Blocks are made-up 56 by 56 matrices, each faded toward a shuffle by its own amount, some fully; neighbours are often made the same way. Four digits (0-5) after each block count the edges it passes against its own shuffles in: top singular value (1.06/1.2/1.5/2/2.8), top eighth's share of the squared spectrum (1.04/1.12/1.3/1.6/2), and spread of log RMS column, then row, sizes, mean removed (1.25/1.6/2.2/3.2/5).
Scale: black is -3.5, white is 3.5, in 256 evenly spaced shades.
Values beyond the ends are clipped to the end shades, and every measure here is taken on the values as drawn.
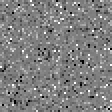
0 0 0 0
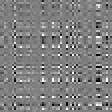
5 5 4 4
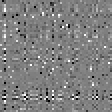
4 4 2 2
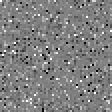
0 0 0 0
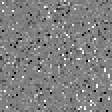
2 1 0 0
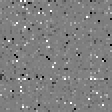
3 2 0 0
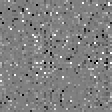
3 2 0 1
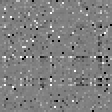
4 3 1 1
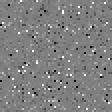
2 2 0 0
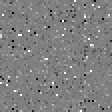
1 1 0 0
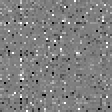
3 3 1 0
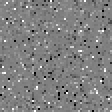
2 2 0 0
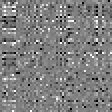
5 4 3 3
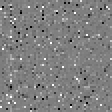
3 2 0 1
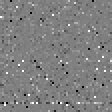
3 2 0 0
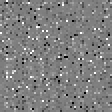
2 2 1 0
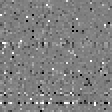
4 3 1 1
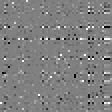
5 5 2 3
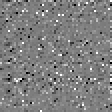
3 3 1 1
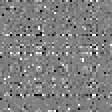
4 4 2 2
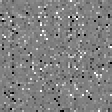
3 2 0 1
